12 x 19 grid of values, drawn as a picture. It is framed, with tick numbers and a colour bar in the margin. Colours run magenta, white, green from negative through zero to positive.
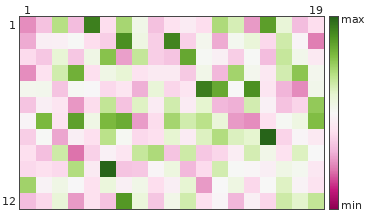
The bottom right is the smoothest part. The halves do not mirror each other. Overall the values sit about 50% of the way up the scale. No overall slope runs across the table. No regular stripes run through it.
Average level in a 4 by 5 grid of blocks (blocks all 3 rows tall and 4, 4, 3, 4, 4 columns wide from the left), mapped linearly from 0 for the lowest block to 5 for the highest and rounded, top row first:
05222 / 11152 / 23434 / 23213
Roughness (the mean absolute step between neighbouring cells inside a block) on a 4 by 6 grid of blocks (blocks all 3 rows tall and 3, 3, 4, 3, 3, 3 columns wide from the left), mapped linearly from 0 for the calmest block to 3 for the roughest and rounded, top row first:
1 3 3 2 2 1 | 1 2 1 3 2 2 | 2 2 2 1 2 1 | 1 2 1 1 0 0
